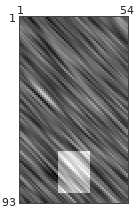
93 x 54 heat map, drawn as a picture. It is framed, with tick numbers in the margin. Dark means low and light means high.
Ninth with the highest average: bottom middle. Odd patch: higher, in the bottom middle. Grain: diagonal, down to the right. Histogram: skewed, a long tail of high values.
